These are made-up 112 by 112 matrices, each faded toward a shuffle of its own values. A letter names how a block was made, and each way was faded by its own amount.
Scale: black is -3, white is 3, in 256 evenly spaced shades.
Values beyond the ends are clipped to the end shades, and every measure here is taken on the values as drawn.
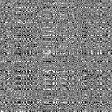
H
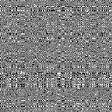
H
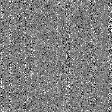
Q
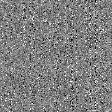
Q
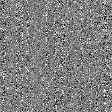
Q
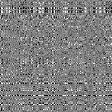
H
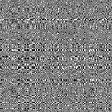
H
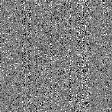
Q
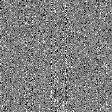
Q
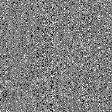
Q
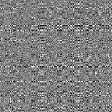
H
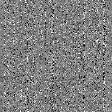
Q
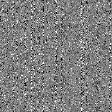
Q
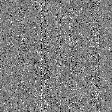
Q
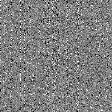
Q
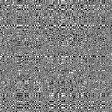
H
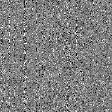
Q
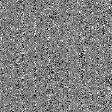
Q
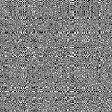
H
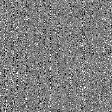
Q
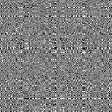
H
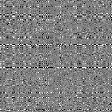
H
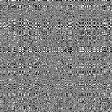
H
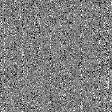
Q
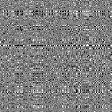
H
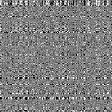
H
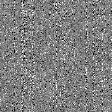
Q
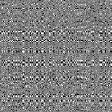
H
